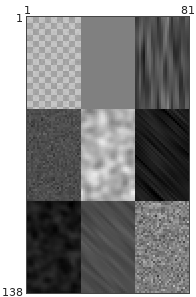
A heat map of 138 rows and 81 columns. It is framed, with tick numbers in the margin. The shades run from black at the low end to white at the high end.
The table splits into 3 rows of 3 panels. Panel 1,1: high, checkered. Panel 1,2: middling, flat. Panel 1,3: low, streaked downward. Panel 2,1: low, fine-grained, faint in contrast. Panel 2,2: high, blotchy. Panel 2,3: very low, slanting down to the right, faint in contrast. Panel 3,1: very low, blotchy, faint in contrast. Panel 3,2: low, slanting down to the right, faint in contrast. Panel 3,3: middling, fine-grained.
